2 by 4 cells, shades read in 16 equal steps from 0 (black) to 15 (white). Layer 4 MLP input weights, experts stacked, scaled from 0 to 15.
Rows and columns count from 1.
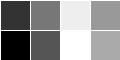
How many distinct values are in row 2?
4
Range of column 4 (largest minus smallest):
1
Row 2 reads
0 5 15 10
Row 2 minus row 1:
-3 -2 1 1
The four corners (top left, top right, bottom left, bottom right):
3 9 0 10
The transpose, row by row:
3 0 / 7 5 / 14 15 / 9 10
